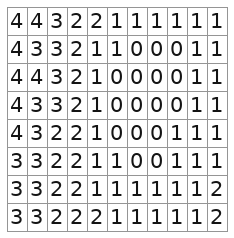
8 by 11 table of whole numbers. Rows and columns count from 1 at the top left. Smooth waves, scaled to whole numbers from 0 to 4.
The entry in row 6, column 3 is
2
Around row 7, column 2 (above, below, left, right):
3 3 3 2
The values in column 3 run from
2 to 3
